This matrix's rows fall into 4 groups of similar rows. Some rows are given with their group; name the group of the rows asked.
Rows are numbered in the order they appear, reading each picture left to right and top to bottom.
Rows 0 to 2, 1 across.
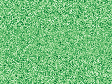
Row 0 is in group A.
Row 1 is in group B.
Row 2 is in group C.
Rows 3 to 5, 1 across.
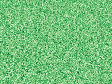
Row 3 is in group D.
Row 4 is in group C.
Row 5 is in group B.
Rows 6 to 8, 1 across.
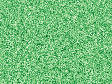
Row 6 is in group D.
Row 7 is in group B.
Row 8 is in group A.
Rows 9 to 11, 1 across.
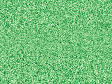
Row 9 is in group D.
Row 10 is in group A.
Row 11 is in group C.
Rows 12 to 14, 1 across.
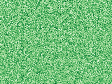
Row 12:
A
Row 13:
A
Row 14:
B
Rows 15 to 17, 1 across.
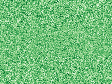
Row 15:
B
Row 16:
B
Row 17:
D
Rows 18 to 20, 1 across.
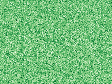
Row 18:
C
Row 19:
D
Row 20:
C
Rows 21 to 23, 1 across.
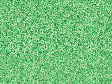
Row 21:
B
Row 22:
D
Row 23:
D
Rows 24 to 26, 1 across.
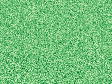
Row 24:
D
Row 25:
C
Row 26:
B
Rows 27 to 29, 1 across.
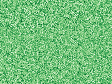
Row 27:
D
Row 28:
D
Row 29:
A
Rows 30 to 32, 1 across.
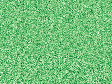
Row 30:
C
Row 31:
B
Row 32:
A
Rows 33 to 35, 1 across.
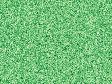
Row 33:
D
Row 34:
B
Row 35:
C
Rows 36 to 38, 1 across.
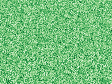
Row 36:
D
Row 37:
C
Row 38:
D
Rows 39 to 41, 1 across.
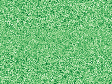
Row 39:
B
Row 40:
C
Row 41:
B
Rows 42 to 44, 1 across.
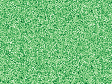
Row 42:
C
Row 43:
D
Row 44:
C
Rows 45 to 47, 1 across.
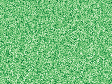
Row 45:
C
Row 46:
D
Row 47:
B
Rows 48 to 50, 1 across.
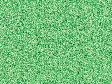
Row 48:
A
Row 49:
C
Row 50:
A
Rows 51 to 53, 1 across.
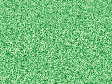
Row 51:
A
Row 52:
D
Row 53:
B
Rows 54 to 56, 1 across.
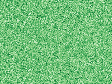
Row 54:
B
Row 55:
C
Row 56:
B
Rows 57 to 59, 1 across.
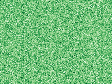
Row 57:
B
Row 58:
C
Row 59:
C
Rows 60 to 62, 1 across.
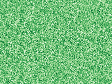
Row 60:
D
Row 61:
D
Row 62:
D
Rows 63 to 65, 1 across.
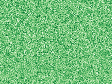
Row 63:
B
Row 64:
D
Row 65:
C
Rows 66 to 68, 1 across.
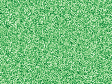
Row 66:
D
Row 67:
D
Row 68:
A
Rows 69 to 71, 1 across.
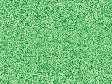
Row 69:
B
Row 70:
A
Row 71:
C
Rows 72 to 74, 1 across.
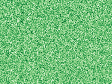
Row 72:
B
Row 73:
D
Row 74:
D
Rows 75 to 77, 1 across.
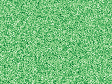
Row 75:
B
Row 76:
A
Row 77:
C
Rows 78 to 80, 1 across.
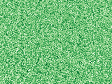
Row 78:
A
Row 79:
A
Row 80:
B
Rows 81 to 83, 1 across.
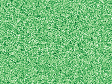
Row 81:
B
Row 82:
C
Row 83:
C
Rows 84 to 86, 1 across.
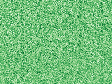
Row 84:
A
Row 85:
A
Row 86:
B
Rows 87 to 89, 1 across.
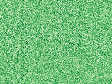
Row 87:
A
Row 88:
A
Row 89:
B
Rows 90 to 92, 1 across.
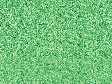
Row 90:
D
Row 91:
A
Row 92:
A
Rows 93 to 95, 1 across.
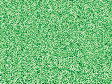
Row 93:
A
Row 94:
B
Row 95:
A
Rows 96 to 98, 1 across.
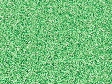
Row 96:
A
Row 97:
B
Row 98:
B
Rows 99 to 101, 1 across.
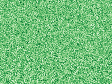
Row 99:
C
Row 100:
B
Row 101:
D
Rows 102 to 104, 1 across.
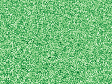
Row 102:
D
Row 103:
B
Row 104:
B
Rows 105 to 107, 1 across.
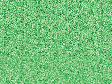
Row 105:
C
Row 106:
C
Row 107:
D
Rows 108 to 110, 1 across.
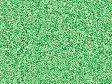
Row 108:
A
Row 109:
B
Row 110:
A
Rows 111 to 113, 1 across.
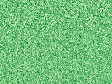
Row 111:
D
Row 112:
A
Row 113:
A
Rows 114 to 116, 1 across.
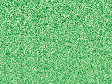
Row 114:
B
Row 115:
D
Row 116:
C
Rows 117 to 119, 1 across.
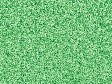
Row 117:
D
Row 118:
D
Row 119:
A
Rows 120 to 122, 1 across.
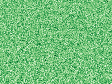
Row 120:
A
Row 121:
B
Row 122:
D
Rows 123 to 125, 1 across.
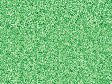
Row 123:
D
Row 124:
D
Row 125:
D
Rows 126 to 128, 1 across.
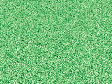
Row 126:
C
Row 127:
B
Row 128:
C
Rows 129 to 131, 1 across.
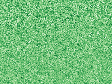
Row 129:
B
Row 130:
B
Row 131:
C
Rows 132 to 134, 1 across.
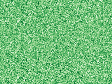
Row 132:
B
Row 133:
D
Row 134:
B
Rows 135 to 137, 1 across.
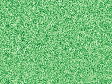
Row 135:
D
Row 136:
B
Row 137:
D
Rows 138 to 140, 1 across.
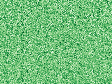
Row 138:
A
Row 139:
B
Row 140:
A
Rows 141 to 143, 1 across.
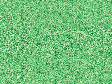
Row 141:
A
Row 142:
B
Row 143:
B
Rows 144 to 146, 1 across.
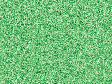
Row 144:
A
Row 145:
B
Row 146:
B
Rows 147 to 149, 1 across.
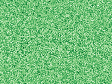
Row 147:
B
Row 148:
A
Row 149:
A
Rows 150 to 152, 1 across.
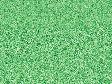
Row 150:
C
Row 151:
B
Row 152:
D
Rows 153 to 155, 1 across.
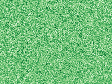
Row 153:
B
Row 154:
A
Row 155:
B
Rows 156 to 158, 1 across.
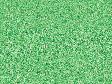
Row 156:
B
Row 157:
D
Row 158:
B
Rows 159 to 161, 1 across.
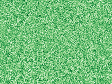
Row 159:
B
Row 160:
D
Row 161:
D
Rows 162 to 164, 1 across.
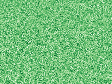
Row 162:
B
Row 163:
B
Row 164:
D
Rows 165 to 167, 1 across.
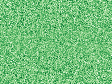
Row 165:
A
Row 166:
D
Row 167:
C
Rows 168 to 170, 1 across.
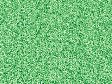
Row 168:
A
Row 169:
A
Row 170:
A
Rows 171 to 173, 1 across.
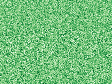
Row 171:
A
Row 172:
D
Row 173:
A
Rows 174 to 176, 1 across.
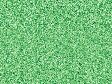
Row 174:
D
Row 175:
D
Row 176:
A
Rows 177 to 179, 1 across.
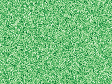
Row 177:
D
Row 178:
C
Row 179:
A
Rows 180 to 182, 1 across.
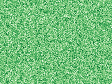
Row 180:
D
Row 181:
A
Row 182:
D
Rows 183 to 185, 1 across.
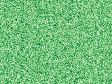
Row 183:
C
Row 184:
B
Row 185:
B
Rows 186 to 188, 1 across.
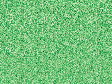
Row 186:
D
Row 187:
D
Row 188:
C
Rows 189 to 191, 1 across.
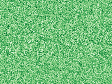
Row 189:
C
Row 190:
D
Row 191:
A
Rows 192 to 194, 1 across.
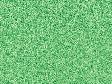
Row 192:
C
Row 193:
D
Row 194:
C
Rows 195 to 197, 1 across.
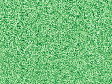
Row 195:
A
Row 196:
B
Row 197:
B
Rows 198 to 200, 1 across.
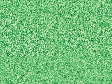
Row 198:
D
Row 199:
D
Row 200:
B
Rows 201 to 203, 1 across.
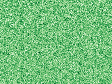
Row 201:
D
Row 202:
C
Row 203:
A
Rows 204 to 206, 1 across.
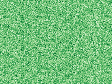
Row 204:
C
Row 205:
C
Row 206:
C
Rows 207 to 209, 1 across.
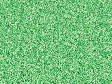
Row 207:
D
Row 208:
D
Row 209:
A
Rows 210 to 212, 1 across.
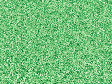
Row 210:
A
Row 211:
B
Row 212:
B
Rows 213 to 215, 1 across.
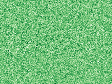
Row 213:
C
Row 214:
B
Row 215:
B
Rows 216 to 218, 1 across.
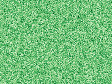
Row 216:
C
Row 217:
D
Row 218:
A
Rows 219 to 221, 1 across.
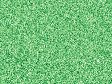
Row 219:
D
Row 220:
D
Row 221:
B
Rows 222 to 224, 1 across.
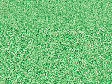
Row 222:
C
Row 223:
B
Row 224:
B
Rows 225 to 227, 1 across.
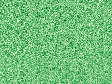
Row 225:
B
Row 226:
B
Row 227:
A
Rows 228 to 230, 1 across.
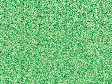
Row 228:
C
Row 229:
C
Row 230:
B
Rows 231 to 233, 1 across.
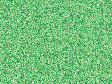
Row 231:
B
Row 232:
A
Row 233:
C
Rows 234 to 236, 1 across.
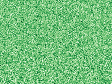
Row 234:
C
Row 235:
C
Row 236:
D
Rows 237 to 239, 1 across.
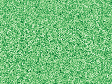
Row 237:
C
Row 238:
A
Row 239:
B
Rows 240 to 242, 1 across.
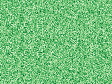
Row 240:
D
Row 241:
D
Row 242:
A
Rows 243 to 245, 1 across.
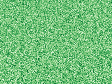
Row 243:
C
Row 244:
D
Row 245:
A
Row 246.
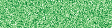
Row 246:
D
